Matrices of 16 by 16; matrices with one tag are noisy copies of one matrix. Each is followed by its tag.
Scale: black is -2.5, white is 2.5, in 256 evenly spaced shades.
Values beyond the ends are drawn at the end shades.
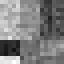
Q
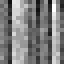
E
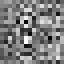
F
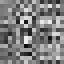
F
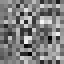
F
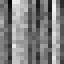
E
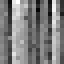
E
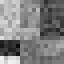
Q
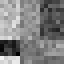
Q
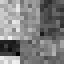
Q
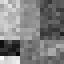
Q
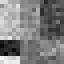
Q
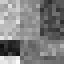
Q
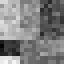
Q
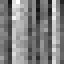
E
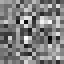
F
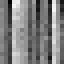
E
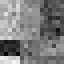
Q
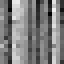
E
